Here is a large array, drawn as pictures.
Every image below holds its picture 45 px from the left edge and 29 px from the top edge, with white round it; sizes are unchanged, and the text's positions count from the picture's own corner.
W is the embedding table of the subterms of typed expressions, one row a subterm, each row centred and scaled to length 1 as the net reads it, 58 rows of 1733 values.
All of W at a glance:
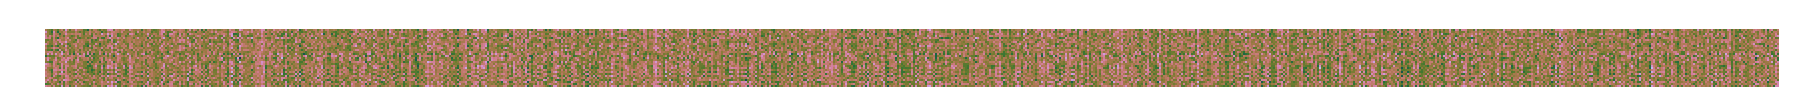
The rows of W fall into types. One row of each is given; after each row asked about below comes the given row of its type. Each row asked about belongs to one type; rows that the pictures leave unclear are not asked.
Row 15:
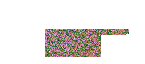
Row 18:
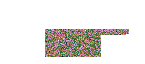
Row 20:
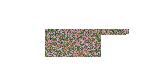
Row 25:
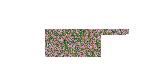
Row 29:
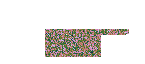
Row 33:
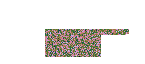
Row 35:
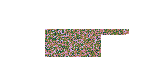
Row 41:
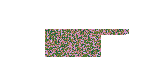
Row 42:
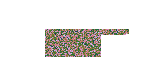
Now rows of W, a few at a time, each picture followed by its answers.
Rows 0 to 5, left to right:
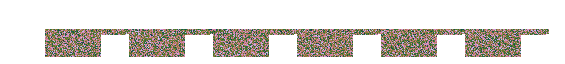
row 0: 33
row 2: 20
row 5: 18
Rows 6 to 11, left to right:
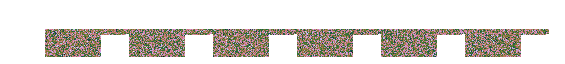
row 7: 42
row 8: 20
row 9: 20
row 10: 41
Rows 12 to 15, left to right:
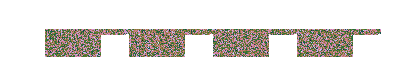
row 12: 41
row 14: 35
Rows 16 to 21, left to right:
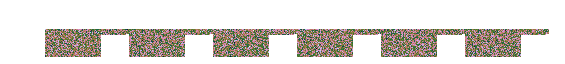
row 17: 33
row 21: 33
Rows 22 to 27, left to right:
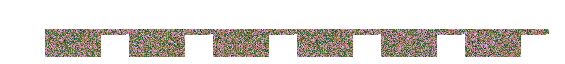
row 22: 25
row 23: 42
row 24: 25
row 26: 33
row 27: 15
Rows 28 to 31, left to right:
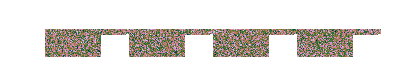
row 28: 15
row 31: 25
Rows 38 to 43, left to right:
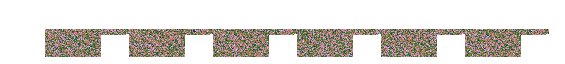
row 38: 18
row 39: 15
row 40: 15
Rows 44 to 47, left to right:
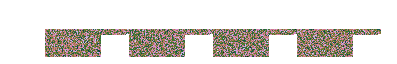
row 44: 15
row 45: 41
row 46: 42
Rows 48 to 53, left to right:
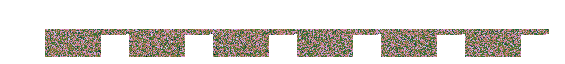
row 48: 20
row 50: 29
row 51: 41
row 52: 18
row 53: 42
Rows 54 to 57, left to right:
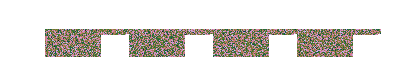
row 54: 33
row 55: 18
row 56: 42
